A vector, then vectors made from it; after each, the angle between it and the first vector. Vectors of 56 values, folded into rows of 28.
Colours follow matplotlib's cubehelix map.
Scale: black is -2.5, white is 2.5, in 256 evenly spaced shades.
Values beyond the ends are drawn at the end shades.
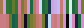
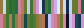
nearly parallel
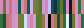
nearly opposite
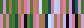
nearly parallel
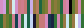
partly opposed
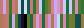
partly aligned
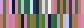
partly opposed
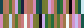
partly opposed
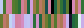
partly opposed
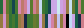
nearly parallel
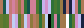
nearly opposite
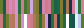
nearly opposite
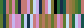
partly opposed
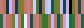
partly opposed
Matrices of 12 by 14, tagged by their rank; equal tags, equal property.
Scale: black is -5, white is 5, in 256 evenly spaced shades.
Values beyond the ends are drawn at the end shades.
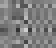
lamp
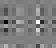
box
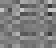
lamp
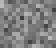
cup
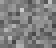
cup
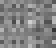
lamp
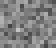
cup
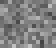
cup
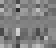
lamp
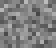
cup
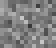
cup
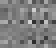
lamp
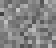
cup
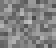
cup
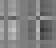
box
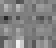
lamp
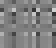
box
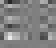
box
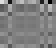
box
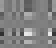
box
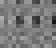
lamp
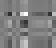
box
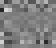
lamp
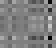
box
